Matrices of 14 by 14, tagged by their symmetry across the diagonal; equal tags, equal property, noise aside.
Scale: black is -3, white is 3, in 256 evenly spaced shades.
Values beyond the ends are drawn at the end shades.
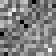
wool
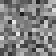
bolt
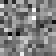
bolt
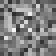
wool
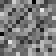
wool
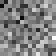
wool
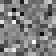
bolt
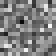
wool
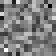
bolt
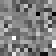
bolt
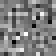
bolt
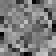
wool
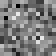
wool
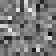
wool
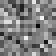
bolt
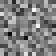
bolt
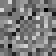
wool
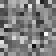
bolt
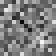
wool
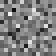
bolt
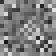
wool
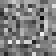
bolt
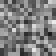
bolt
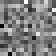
bolt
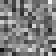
bolt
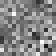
wool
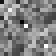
wool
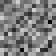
wool
